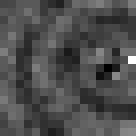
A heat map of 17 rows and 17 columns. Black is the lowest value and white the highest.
Overall the values sit about 30% of the way up the scale. The values are skewed, with a long tail toward high values. The middle right is the roughest part. No row or column stands out. An odd patch, rougher than its surroundings, sits in the middle right. Concentric rings centre on the middle right.
